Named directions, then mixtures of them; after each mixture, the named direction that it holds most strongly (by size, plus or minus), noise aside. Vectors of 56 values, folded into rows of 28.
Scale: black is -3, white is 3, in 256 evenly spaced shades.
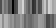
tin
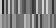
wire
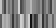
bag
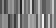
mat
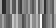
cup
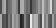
bag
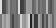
bag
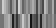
cup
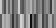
bag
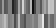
tin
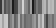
tin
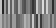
wire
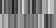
tin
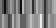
cup
